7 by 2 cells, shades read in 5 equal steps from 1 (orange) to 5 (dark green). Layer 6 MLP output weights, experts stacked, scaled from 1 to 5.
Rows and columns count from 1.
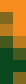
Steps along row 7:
down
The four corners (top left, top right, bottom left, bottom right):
1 1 5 3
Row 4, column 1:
4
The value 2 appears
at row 3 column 1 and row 4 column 2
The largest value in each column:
5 5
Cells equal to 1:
4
